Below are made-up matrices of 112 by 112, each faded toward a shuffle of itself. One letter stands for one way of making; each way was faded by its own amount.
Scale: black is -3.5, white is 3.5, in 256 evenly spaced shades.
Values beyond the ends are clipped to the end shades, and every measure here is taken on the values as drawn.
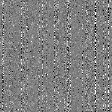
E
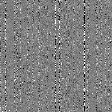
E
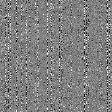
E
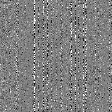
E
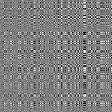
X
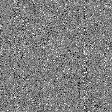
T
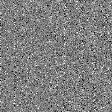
T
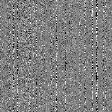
E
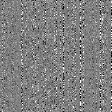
E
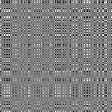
X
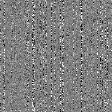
E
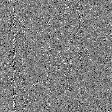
T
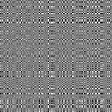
X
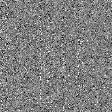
T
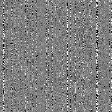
E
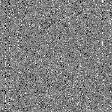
T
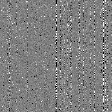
E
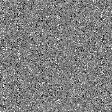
T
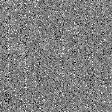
T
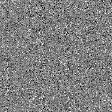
T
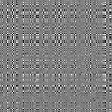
X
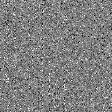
T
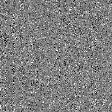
T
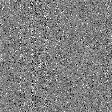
T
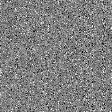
T
